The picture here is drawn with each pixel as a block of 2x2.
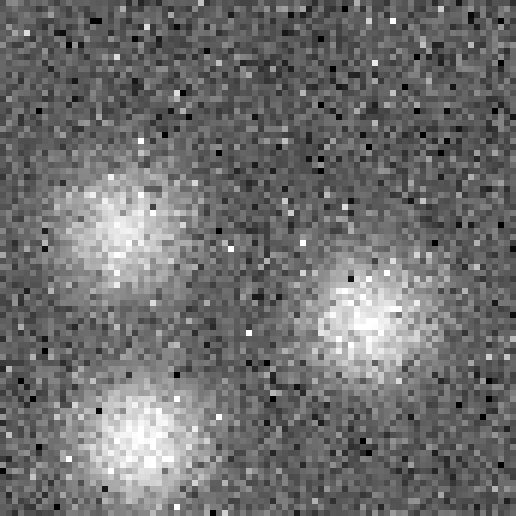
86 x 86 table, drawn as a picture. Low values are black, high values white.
There are three bumps. No row or column stands out. The halves do not mirror each other.
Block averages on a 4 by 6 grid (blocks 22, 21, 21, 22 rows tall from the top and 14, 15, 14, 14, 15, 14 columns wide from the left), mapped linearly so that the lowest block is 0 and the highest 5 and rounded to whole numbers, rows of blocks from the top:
000000
141010
121251
152010
